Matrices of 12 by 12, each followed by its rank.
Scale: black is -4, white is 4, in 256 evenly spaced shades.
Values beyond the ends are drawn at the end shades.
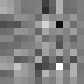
two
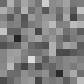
full rank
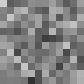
full rank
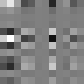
one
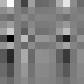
one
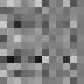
two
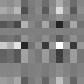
one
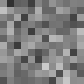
full rank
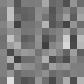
two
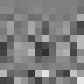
two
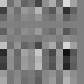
one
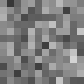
full rank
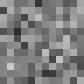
full rank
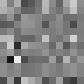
two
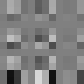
one
